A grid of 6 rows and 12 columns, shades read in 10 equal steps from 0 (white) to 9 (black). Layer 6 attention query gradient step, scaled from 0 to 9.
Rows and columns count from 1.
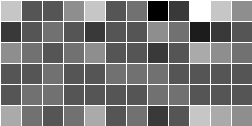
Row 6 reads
3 5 6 5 3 6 5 7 6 2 3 4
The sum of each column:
28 33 33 32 28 35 33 37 35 25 28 31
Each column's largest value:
7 6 6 6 7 6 6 9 7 8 7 6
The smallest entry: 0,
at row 1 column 10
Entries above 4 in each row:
6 11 8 12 12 7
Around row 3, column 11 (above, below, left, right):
7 6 3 5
